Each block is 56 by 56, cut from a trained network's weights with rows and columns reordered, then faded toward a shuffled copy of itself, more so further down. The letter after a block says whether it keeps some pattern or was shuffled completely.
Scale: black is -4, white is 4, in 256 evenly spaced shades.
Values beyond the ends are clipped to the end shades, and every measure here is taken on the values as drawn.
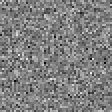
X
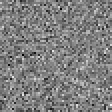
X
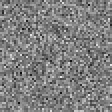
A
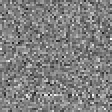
X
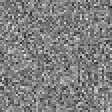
X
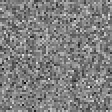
A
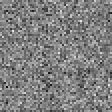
X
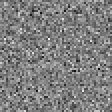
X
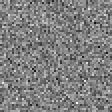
A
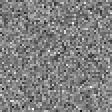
A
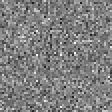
X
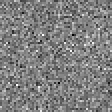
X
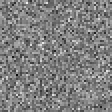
X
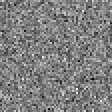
A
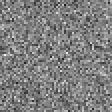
X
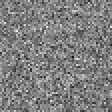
A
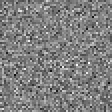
A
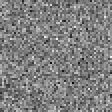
A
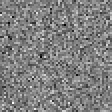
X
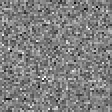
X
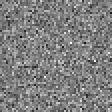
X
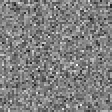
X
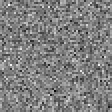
A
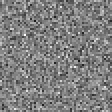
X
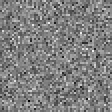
A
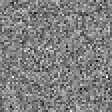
A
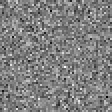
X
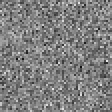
X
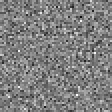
A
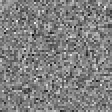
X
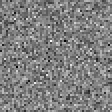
A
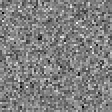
A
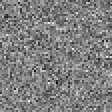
X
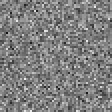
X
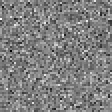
X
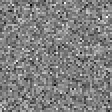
A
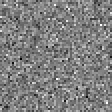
A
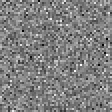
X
